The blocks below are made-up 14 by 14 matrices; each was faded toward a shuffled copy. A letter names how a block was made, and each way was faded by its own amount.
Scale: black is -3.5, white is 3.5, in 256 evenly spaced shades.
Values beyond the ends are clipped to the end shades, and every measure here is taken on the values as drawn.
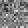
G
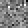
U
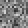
G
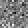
U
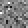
U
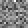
G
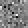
U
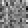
G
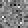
U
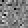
U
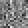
G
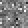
U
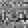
G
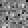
U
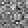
G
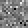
U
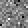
U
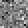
U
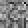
G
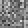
G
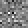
G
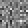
G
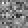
G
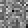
G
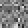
G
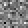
G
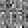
G
